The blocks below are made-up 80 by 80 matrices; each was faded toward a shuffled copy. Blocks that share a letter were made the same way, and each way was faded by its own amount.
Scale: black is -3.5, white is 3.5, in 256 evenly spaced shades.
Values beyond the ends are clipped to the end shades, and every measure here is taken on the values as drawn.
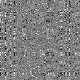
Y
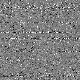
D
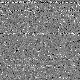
D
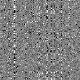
Y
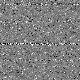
D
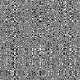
Y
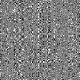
Y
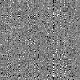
Y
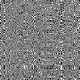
Y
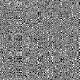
Y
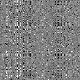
Y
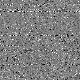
D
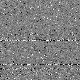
D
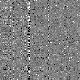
Y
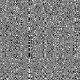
Y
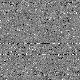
D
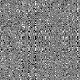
Y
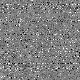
D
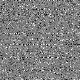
D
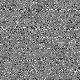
D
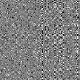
Y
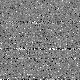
D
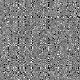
Y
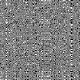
Y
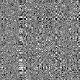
Y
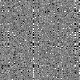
Y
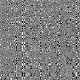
Y
